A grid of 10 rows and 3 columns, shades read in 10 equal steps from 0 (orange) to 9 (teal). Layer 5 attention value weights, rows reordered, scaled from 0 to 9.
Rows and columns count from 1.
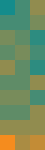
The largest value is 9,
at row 1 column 1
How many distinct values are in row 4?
3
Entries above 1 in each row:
3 3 3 3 3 3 3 3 3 2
